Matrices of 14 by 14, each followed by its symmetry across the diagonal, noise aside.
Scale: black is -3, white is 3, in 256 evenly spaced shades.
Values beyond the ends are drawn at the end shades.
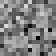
symmetric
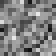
symmetric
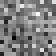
antisymmetric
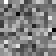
neither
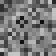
symmetric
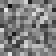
antisymmetric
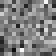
neither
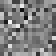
antisymmetric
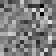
neither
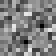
symmetric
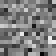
neither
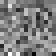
neither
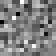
antisymmetric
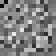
symmetric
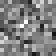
symmetric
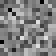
symmetric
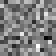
antisymmetric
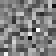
antisymmetric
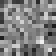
symmetric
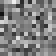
antisymmetric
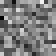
neither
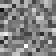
neither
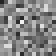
symmetric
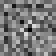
symmetric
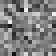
antisymmetric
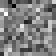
antisymmetric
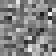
neither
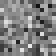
neither
